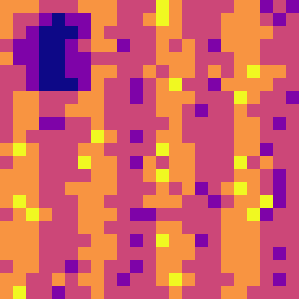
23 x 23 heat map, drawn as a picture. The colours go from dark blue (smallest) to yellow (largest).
The ninth with the lowest average is the top left. An odd patch, lower than its surroundings, sits in the top left. No row or column stands out. Upright stripes repeat 4 times across the table.
